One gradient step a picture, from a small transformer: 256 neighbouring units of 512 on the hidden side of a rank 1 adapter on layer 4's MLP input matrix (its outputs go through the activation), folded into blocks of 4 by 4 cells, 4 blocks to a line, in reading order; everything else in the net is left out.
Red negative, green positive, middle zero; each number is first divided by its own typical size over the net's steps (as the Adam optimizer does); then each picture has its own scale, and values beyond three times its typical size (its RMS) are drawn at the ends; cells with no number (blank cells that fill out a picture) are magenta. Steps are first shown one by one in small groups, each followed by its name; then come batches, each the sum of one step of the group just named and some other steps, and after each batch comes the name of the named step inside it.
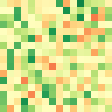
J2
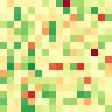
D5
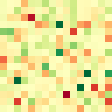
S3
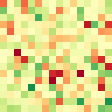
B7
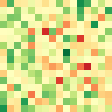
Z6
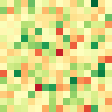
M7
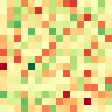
D5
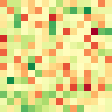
D5
